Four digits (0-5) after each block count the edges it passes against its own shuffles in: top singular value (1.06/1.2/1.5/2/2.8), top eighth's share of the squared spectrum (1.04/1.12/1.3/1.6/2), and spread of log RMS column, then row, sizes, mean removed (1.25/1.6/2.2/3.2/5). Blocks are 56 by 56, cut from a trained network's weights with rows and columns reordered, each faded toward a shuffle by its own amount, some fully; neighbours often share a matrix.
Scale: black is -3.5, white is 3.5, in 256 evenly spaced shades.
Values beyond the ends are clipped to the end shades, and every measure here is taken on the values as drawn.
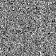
1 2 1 1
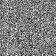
1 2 0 1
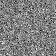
0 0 0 0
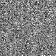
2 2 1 1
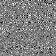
3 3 0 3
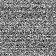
3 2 0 0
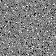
0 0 0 0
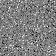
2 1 0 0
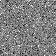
0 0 0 0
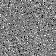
1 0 0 0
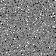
1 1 0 0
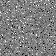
0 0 0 0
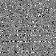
3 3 0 2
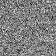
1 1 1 0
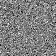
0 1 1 0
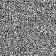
1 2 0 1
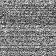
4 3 0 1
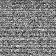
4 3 1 1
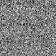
3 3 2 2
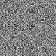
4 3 1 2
